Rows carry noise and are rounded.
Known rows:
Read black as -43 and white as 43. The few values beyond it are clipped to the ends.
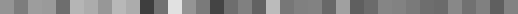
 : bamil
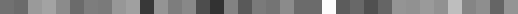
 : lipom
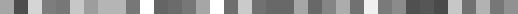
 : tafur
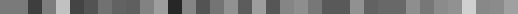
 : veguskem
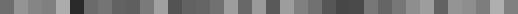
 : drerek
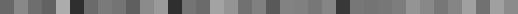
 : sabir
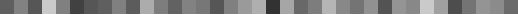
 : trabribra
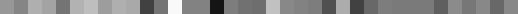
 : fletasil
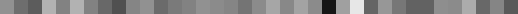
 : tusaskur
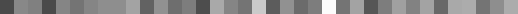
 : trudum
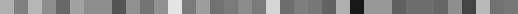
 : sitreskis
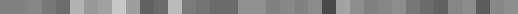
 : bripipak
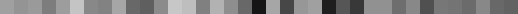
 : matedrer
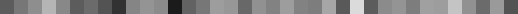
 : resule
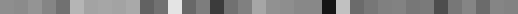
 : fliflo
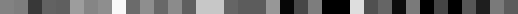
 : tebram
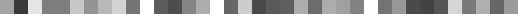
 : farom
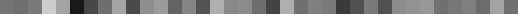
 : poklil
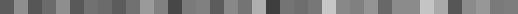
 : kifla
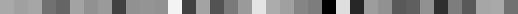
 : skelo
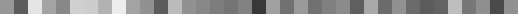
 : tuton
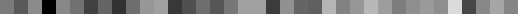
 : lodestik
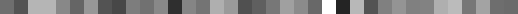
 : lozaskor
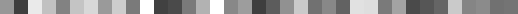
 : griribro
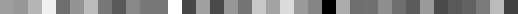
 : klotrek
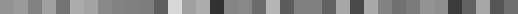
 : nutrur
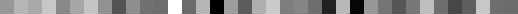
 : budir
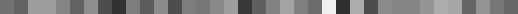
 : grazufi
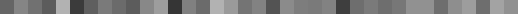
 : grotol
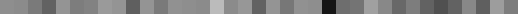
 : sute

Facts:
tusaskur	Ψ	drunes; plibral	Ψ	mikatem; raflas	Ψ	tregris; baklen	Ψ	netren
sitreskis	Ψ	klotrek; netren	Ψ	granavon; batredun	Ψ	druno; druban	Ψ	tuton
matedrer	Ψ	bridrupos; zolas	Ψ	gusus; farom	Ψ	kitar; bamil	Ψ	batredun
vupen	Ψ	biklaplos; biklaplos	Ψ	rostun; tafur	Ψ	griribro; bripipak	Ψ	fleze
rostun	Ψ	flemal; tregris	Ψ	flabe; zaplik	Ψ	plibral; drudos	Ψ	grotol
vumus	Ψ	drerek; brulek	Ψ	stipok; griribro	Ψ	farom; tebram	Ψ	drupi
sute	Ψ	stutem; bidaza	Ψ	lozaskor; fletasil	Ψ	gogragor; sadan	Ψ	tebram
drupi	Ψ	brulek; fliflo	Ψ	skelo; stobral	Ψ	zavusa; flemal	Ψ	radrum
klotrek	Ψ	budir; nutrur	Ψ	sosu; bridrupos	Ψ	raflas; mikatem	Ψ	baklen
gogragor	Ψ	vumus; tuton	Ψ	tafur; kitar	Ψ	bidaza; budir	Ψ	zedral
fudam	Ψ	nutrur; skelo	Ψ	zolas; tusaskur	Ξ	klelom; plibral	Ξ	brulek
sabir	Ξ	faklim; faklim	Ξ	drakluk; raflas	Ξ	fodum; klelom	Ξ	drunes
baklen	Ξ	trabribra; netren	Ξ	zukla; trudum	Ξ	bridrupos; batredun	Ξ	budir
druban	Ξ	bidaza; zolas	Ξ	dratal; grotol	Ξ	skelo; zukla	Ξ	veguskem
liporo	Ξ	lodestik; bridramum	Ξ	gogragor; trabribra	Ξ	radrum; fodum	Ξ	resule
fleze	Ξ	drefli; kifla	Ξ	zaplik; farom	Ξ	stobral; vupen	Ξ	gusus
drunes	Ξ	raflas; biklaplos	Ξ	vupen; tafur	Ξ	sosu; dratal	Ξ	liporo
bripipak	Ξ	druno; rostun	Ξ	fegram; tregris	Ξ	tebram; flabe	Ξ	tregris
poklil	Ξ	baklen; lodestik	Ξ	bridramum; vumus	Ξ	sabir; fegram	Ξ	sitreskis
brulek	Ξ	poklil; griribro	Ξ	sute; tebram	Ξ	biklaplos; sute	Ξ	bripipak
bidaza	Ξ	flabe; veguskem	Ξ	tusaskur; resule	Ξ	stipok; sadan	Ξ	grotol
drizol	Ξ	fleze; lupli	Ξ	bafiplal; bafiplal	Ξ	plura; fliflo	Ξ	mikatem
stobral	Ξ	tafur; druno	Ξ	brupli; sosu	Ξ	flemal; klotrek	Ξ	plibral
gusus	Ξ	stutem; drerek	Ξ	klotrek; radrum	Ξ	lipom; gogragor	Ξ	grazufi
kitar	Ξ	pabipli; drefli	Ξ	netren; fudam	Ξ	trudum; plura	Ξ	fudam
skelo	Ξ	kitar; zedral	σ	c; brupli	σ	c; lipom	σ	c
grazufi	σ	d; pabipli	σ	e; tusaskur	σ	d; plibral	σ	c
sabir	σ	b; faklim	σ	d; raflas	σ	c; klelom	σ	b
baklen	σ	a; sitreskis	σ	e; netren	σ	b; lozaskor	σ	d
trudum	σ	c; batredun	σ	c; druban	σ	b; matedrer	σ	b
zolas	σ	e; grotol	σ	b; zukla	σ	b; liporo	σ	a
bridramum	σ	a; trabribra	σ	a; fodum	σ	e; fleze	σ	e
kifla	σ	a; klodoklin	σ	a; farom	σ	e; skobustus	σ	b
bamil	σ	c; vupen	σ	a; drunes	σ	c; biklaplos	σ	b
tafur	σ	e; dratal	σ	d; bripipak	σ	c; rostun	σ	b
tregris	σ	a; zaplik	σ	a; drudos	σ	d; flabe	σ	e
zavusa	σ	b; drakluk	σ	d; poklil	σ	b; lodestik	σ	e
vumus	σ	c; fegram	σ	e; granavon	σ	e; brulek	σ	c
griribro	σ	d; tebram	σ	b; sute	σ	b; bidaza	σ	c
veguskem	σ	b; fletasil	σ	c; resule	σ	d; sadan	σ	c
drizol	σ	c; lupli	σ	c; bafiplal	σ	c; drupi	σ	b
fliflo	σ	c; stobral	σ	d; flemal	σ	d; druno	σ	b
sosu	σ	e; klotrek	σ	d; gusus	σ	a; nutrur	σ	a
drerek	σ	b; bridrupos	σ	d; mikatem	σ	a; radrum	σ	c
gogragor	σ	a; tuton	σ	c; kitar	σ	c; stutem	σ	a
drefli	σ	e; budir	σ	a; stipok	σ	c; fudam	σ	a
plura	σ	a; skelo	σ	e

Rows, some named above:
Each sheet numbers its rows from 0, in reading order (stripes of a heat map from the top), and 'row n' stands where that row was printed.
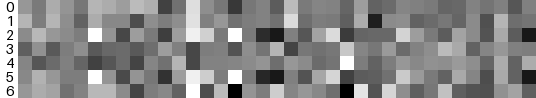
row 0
bamil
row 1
sitreskis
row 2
bridrupos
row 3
kifla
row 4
granavon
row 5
bridrupos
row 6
gogragor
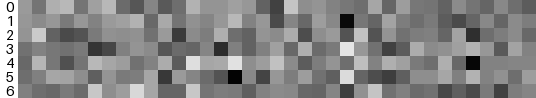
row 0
drudos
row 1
druban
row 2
vupen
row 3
radrum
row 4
fudam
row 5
zedral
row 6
sadan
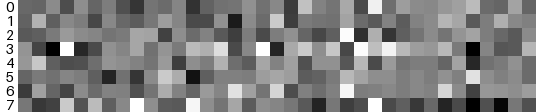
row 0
dratal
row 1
gusus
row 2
stipok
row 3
baklen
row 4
vupen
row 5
fodum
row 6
plura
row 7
brulek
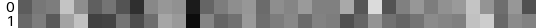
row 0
resule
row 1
klelom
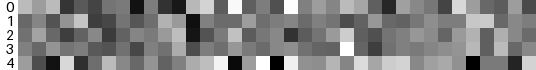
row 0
flemal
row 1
klelom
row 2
flabe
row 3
pabipli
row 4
mikatem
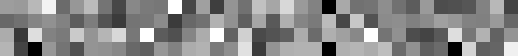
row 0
klotrek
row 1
faklim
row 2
farom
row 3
netren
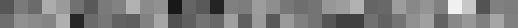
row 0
drunes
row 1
drerek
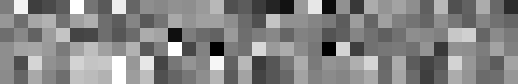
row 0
tregris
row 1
drudos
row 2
klelom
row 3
vumus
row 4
kitar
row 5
bidaza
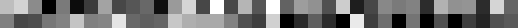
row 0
rostun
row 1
drupi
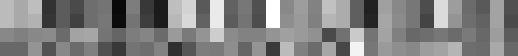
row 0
flemal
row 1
flemal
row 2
stobral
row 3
dratal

